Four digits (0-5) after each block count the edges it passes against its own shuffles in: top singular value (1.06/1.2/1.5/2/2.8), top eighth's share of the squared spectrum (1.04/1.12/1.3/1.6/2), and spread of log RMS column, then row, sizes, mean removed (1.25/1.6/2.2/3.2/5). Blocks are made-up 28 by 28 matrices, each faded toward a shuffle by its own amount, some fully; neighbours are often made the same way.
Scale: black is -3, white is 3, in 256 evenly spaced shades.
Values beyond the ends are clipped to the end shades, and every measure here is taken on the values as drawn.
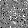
2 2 0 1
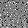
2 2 0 1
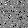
0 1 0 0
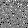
0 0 0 0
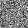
2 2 0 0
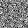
0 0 0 0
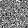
0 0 0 0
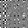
4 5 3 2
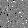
0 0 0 0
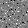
0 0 0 0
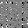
3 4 2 1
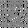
3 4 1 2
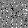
2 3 1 1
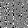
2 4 2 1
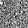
1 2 0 1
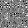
3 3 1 1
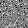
0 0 0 1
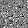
2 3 0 1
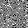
2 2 0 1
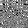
3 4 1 2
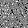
2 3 0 1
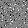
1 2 0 0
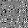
3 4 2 2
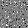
2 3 0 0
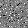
0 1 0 0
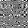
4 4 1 2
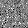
1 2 1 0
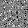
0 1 0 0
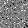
1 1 0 0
